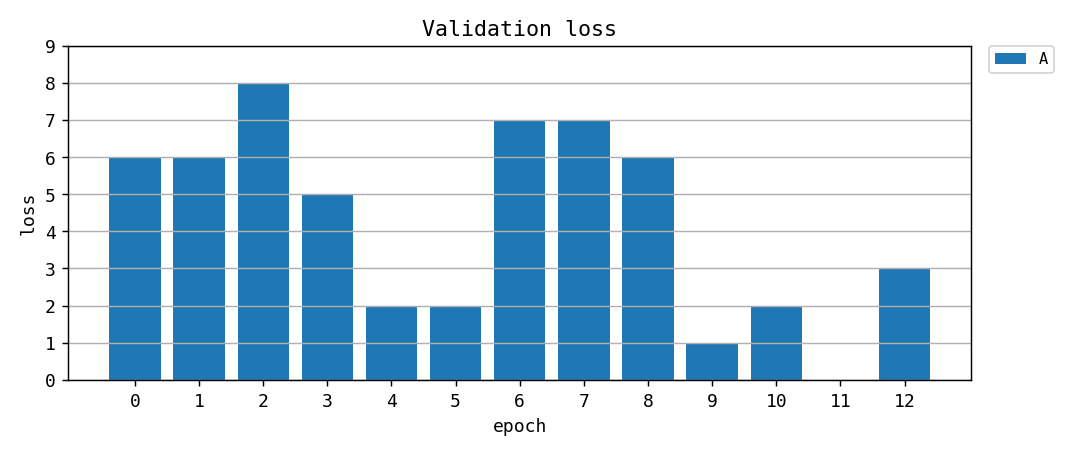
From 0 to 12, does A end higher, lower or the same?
lower
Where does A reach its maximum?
2
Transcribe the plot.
Title: Validation loss
x-axis: epoch, ticks 0 1 2 3 4 5 6 7 8 9 10 11 12
y-axis: loss, ticks 0 1 2 3 4 5 6 7 8 9
Legend: A
Values:
A: 6 6 8 5 2 2 7 7 6 1 2 0 3
